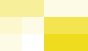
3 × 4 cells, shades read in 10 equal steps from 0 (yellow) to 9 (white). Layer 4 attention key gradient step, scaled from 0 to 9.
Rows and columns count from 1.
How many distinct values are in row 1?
2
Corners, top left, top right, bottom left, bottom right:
5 8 8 0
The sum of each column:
20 22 10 10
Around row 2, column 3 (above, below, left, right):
8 0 8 2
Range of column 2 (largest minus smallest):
4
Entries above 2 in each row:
4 2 2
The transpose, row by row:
5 7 8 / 5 8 9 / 8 2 0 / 8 2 0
